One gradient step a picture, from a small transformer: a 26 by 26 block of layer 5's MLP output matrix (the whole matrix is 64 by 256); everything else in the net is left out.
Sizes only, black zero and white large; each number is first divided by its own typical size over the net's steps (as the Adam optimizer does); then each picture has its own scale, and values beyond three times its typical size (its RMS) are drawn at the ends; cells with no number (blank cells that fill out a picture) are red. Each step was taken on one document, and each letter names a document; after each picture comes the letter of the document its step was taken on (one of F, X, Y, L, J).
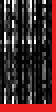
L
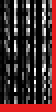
L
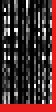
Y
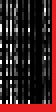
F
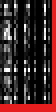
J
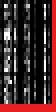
J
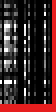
J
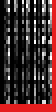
Y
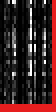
L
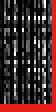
L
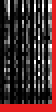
Y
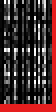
L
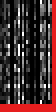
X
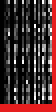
Y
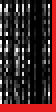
F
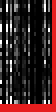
F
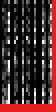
Y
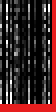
F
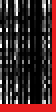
F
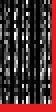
X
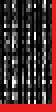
L
